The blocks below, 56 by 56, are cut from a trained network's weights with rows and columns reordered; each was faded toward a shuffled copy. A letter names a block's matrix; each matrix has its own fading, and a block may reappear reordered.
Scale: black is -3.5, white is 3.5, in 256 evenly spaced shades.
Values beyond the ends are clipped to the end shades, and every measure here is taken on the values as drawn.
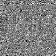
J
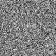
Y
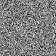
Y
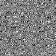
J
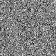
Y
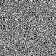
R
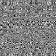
J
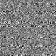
J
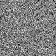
Y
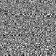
J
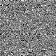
R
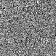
Y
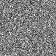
Y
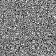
Y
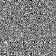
J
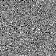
R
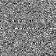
J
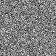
Y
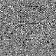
R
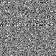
R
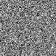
Y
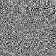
J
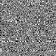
J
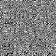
J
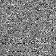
R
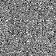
R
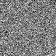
Y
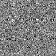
R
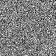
Y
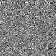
R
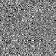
J
